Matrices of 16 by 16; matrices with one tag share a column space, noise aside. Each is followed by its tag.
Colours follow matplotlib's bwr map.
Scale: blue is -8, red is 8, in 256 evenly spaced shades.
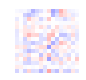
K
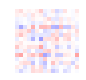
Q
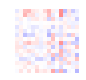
K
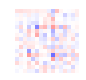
Q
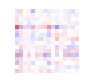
Q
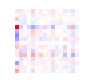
Q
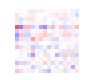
Q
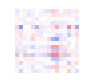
Q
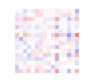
K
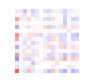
K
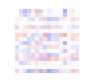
K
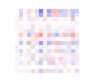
K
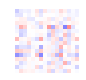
Q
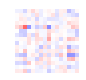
Q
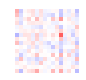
K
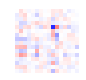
Q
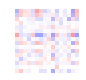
K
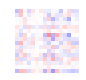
K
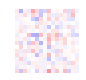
K
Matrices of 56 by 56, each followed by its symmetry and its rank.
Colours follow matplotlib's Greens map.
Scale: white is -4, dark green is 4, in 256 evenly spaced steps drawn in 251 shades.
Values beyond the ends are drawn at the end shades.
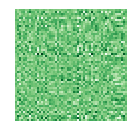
neither, rank five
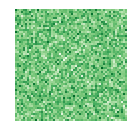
symmetric, full rank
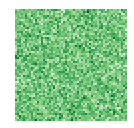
antisymmetric, full rank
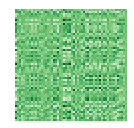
neither, rank three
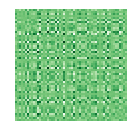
antisymmetric, rank two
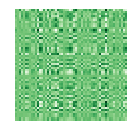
neither, rank two
